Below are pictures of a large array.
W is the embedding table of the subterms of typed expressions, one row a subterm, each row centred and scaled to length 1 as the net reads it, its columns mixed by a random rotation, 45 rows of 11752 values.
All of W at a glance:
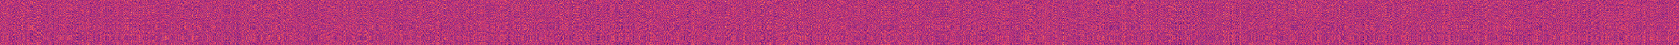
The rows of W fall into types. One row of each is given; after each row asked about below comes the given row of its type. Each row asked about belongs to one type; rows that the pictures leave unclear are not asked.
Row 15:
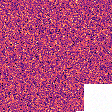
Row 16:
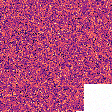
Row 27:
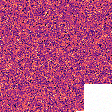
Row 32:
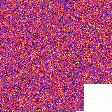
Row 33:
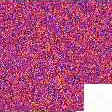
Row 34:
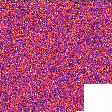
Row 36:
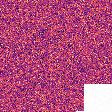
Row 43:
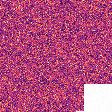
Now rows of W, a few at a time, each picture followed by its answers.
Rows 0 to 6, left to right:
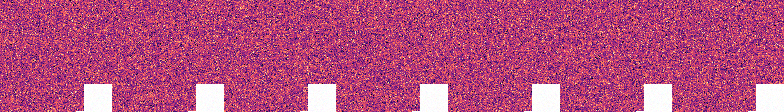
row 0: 15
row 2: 43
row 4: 15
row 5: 32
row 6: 34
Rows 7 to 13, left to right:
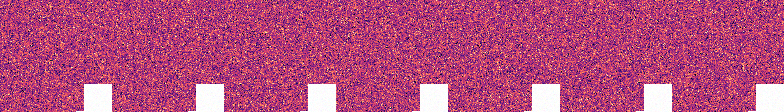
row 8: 15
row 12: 32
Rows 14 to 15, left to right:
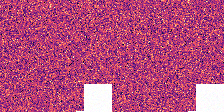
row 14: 16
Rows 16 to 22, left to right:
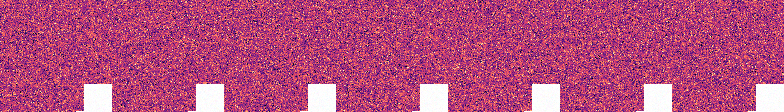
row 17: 36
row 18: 34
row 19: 33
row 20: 27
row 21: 32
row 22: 43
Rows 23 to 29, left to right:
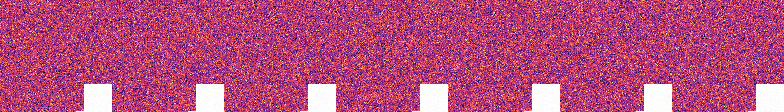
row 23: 34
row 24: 33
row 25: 27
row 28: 43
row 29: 27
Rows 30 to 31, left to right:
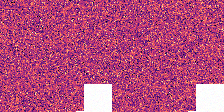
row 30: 34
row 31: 16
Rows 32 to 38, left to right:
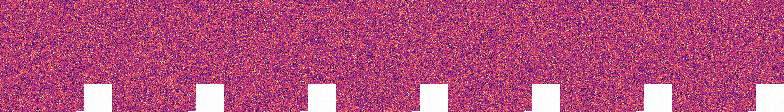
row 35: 15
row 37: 33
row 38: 15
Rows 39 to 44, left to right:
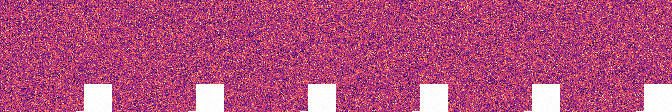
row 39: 33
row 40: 34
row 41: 16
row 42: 32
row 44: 33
